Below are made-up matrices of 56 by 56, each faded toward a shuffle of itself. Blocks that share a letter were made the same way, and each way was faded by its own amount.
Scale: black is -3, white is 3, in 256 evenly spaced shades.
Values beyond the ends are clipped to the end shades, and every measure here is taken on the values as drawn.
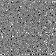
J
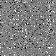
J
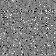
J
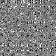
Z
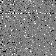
J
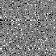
Z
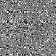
Z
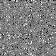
J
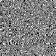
Z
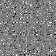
J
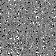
J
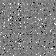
J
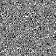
Z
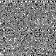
Z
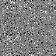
J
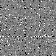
J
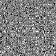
Z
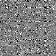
Z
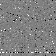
J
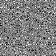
Z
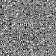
Z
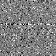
Z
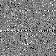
Z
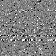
Z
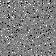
J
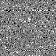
Z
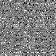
Z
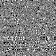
Z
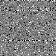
Z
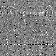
Z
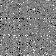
J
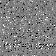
J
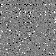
J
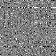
Z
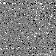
J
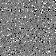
J
